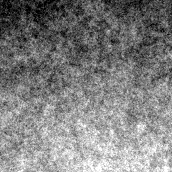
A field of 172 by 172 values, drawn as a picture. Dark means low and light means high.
Values rise toward the bottom. No regular stripes run through it. The ninth with the lowest average is the top left. The texture is blotchy.
